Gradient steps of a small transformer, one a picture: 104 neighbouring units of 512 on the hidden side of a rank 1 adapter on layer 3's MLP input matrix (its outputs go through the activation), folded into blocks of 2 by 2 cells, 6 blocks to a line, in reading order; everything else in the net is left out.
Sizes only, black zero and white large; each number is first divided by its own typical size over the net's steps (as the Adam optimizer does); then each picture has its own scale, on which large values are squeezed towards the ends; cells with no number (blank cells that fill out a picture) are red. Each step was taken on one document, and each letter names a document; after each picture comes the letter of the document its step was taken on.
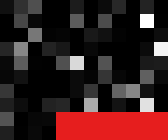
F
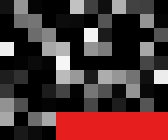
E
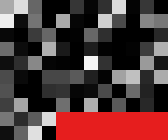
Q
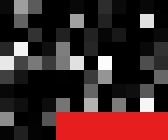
F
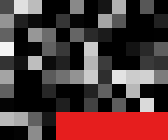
Q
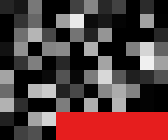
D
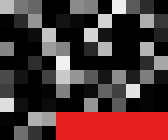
E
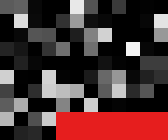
D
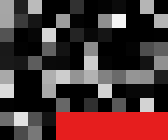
Q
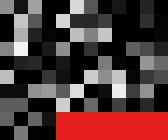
D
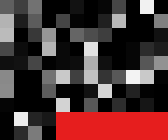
Q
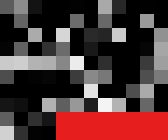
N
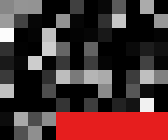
Q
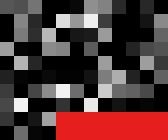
D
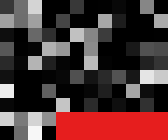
Q
